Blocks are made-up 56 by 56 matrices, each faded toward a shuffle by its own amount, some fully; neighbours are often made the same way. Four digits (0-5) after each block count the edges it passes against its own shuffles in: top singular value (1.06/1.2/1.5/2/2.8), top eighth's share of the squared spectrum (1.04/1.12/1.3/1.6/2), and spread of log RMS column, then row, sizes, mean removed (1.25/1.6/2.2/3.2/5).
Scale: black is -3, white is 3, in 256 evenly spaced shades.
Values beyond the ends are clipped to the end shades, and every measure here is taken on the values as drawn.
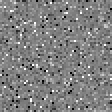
0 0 0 0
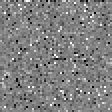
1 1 0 1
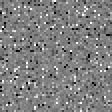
0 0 0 0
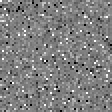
0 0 0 0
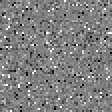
0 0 0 0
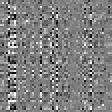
4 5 4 3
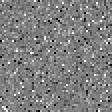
1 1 0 0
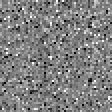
2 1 0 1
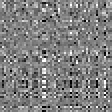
4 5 3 3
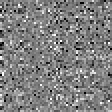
3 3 2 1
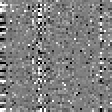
4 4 3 2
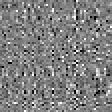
4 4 3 2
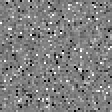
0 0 0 0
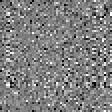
4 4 2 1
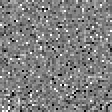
1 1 0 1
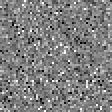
2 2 0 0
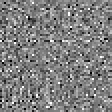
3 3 1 2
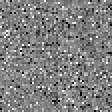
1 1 0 0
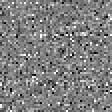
2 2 0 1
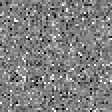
2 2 0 1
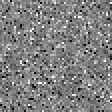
1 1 0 0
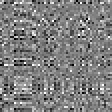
4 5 3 3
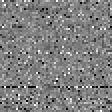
2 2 0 2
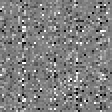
4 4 2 2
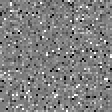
2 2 0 0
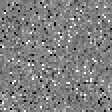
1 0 0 0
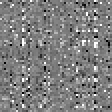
4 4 3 1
